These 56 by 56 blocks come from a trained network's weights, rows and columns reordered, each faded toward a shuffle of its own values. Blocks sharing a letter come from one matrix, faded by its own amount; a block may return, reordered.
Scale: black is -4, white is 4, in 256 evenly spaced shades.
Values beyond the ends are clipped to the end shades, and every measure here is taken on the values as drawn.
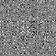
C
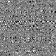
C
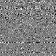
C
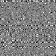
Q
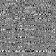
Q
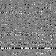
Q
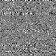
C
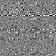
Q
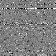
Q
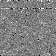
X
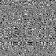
C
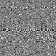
C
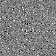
X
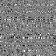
Q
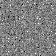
X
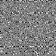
C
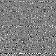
Q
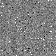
X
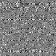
C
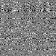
C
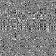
C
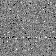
X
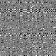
Q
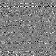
Q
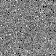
X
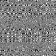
Q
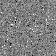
X
